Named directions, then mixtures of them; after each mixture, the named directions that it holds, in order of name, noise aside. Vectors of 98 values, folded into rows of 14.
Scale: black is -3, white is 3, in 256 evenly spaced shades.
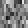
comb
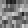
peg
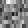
comb, peg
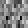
comb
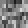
comb, peg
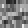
peg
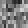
comb, peg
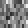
comb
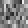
comb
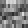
peg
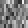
comb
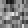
comb, peg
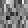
comb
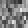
comb, peg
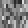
comb, peg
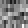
peg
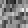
peg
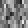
comb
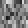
comb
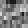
peg
